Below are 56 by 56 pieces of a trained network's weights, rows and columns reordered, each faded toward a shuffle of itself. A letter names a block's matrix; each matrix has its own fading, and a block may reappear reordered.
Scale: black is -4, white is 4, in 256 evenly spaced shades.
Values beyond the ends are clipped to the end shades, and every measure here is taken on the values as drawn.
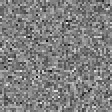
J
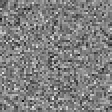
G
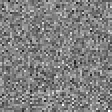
G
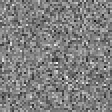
G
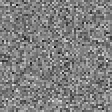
G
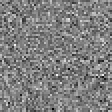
J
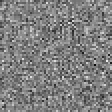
G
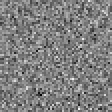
J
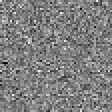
J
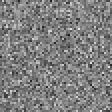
G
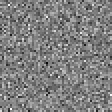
G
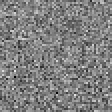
J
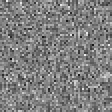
J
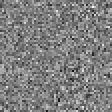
G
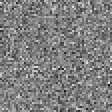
J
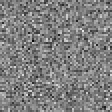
G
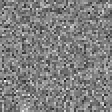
G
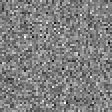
G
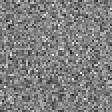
G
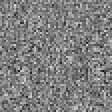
G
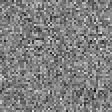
G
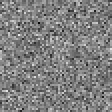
J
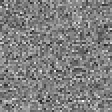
J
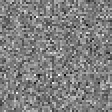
J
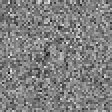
G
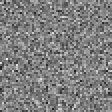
G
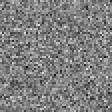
J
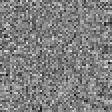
G
